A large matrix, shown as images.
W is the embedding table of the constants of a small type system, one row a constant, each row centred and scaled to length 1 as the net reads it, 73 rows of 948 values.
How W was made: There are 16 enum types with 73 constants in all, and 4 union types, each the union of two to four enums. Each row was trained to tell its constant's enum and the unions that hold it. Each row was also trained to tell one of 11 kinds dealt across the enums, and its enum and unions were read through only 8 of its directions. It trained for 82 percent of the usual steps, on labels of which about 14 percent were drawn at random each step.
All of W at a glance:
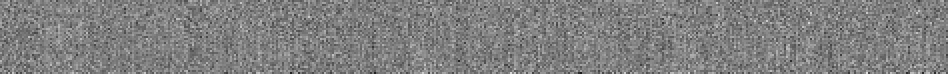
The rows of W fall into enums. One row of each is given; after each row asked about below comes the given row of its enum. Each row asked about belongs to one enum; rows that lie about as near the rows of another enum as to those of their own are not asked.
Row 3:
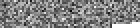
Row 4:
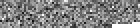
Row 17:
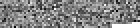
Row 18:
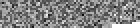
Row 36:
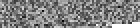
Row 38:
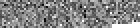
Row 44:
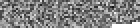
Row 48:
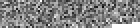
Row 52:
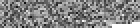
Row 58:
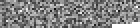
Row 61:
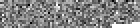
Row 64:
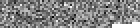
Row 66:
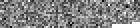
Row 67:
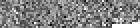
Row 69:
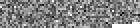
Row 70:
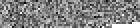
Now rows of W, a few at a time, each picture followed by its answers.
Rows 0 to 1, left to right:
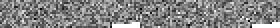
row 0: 66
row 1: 67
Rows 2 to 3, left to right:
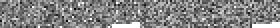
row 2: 61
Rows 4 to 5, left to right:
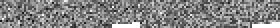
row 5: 66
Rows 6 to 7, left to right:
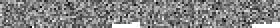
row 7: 48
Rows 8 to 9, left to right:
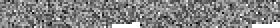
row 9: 64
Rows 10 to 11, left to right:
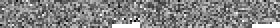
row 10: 64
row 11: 4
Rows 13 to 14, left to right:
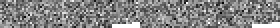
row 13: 4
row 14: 17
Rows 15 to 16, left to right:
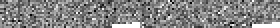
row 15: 4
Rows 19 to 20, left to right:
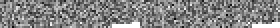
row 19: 48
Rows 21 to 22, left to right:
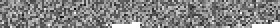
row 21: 58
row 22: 61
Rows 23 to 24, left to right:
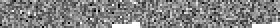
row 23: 38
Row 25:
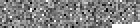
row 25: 38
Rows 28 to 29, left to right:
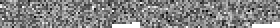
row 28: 4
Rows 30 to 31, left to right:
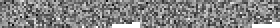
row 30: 48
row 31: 66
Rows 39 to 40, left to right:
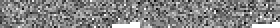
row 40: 70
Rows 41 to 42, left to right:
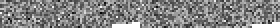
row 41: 3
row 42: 36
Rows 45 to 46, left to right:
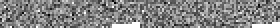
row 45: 61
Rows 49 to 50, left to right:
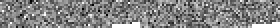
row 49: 36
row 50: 48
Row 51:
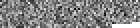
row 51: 58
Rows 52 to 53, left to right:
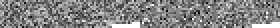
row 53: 3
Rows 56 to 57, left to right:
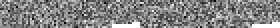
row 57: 64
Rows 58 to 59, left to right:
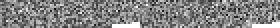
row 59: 18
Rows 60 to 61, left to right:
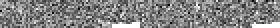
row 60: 18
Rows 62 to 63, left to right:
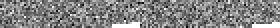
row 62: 3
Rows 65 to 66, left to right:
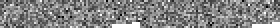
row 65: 64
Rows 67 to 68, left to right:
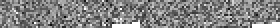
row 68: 66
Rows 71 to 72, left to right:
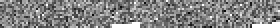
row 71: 61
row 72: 58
